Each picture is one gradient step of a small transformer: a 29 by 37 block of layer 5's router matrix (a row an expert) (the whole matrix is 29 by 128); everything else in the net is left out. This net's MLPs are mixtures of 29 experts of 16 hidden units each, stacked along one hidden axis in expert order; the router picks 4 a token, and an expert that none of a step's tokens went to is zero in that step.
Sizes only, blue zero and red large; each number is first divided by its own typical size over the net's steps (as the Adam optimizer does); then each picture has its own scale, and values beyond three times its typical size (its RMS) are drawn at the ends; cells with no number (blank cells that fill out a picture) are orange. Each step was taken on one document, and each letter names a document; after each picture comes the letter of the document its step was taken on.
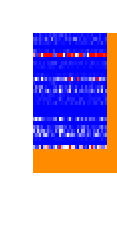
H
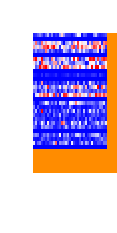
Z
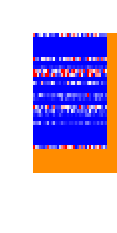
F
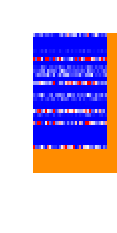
F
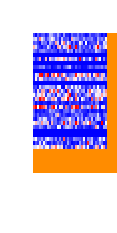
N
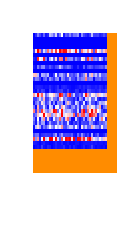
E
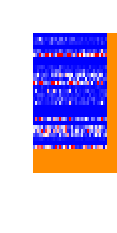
H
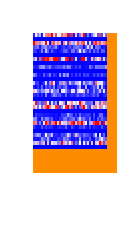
Z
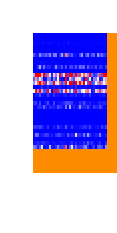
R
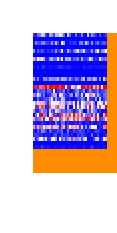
E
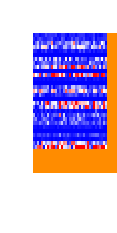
Z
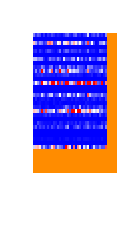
F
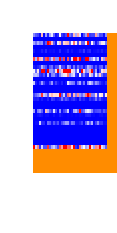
F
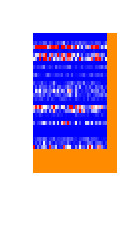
N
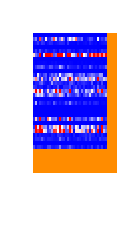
H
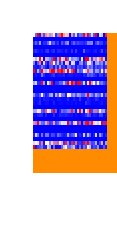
F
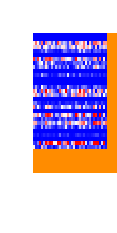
Z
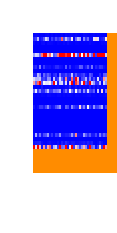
R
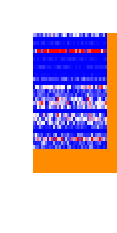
E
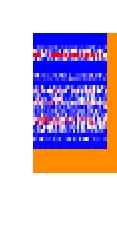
E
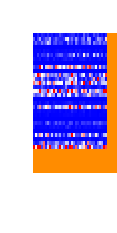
R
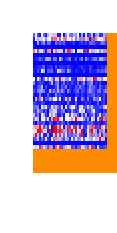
E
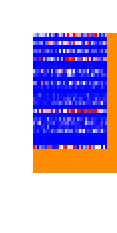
F
